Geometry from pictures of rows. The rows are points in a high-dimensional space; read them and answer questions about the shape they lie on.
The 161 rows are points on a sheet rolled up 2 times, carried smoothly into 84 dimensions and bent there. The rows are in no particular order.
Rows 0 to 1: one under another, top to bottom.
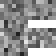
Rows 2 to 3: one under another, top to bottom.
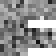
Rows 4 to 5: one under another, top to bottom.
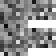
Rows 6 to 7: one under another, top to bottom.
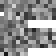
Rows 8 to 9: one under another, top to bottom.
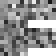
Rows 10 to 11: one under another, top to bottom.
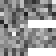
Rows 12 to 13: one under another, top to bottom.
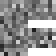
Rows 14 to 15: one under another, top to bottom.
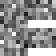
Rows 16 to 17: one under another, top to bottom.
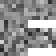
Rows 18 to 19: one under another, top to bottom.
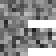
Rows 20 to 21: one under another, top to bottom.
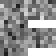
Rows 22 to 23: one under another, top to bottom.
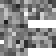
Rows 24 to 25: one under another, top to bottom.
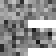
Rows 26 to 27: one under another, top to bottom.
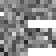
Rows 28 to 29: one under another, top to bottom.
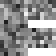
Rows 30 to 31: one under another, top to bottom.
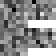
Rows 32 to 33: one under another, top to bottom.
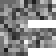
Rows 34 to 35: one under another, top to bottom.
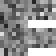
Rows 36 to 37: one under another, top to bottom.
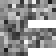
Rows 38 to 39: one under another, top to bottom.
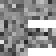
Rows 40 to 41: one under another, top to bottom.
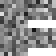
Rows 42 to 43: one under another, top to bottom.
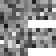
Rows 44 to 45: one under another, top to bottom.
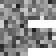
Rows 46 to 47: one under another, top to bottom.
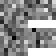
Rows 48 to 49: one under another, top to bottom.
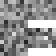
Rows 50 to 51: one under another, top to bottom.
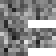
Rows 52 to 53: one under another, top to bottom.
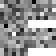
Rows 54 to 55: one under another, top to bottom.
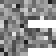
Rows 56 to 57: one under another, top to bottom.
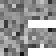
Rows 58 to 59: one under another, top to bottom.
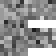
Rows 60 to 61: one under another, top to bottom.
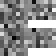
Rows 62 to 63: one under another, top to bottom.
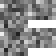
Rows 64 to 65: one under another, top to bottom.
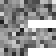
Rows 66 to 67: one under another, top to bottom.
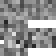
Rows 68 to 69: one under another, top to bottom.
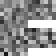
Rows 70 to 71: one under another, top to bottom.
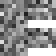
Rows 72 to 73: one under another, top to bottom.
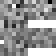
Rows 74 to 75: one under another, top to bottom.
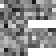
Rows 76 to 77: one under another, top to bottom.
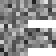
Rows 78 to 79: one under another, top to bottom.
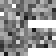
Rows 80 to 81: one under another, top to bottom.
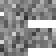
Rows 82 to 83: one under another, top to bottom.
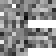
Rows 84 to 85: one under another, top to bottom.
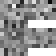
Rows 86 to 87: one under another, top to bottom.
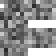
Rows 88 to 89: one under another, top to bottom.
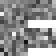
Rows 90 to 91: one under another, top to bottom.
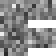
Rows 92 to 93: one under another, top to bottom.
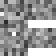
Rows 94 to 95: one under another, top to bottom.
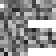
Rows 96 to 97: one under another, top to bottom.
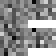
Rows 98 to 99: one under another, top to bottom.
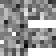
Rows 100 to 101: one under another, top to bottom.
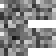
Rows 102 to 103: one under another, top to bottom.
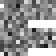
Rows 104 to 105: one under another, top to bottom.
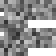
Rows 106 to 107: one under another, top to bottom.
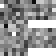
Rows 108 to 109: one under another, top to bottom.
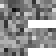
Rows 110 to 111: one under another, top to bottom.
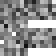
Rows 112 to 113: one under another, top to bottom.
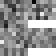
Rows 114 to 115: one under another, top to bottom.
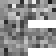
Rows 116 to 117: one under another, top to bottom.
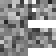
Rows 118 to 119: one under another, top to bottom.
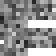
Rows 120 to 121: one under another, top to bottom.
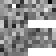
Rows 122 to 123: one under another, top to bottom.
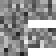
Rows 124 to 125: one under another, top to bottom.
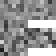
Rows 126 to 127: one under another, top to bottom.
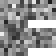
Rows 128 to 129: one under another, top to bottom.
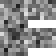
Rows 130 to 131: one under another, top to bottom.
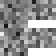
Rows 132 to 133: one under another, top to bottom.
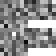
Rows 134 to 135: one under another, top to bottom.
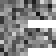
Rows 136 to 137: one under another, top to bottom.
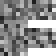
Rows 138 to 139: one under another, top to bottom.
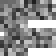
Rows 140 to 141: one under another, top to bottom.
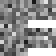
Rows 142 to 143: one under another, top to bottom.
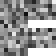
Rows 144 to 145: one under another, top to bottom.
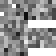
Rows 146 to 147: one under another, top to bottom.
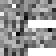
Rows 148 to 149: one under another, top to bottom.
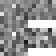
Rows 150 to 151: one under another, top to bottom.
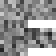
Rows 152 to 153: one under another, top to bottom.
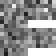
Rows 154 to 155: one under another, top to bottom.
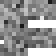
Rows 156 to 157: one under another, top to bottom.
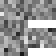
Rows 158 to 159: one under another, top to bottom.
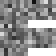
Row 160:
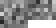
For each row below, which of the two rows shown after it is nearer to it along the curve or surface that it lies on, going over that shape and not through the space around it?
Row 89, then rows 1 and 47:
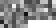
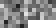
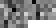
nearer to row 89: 47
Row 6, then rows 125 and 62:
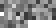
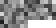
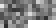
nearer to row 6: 125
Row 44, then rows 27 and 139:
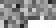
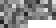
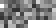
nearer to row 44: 139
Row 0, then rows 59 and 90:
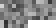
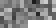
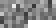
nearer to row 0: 59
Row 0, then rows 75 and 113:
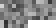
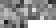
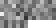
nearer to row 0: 113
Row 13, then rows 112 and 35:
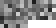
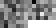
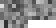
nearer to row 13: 112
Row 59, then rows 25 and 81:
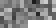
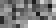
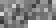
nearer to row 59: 81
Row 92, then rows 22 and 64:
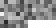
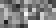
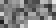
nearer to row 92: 22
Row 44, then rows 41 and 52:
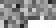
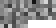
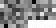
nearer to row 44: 52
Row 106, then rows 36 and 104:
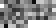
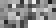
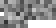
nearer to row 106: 104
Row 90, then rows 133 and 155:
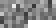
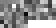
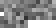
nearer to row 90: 155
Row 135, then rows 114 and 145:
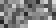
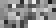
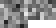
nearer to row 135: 114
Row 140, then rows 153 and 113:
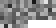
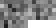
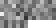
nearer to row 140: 153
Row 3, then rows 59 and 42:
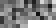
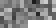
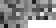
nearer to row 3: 42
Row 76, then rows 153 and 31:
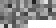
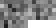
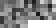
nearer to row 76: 153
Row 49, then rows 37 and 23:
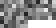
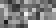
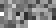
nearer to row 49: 23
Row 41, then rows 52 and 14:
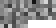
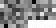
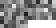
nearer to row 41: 52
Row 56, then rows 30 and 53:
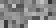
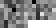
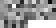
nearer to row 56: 30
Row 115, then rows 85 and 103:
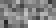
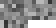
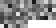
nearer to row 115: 85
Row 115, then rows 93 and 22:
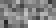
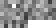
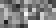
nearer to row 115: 93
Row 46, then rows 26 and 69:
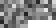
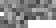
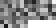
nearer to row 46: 69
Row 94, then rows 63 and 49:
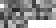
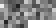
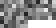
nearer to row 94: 63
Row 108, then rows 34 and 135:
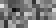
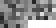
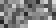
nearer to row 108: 34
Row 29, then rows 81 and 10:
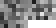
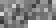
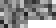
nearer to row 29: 10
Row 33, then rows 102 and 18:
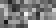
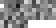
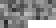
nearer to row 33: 102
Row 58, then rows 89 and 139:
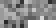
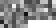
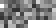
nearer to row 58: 139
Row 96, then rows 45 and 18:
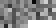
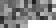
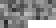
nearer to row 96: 18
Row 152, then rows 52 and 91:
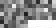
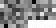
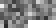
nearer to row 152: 52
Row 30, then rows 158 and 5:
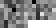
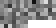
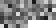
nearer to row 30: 5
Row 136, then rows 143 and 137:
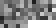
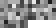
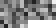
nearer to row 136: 137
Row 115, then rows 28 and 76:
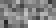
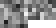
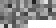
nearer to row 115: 76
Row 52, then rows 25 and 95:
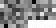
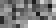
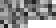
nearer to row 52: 25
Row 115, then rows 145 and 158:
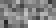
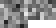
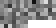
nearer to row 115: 158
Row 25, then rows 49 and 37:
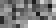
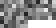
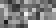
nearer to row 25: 49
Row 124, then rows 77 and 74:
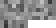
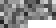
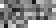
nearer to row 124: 74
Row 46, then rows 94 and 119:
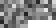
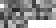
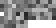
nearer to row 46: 119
